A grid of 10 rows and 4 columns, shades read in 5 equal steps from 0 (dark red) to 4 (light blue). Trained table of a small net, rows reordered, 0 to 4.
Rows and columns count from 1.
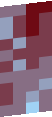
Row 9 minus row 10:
-1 0 -1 0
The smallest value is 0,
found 4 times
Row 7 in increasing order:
2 2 2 2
